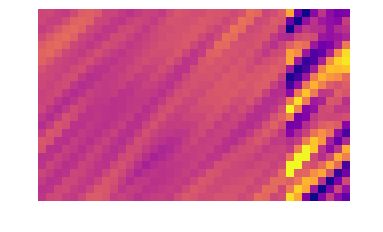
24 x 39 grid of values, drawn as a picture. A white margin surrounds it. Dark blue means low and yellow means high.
The left part is calmer, up to a seam about 80% of the way across. A few values lie far out on both sides of the bulk. The halves do not mirror each other. On average the colour sits 50% of the way up the scale. Streaks slant up to the right.
